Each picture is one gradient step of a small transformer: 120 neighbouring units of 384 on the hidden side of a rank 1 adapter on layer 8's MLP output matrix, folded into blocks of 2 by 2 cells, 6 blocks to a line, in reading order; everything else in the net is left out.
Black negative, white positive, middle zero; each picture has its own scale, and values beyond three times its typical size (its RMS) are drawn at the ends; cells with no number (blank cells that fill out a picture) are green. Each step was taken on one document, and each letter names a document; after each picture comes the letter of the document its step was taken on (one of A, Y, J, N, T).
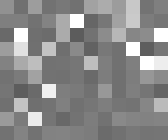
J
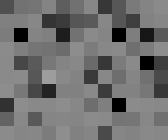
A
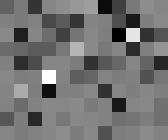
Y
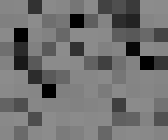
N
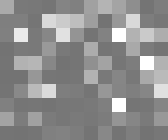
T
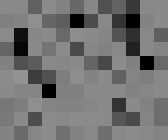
N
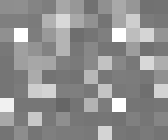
A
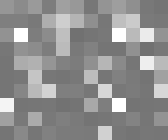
A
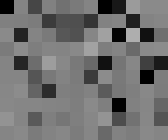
T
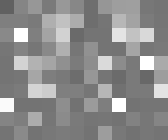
A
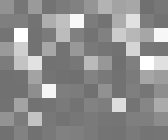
J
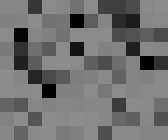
N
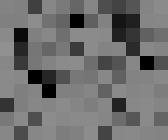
N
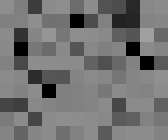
N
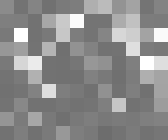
J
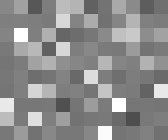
A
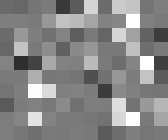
T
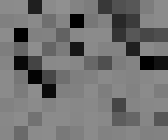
Y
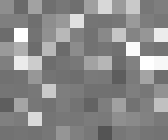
J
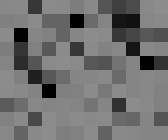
N
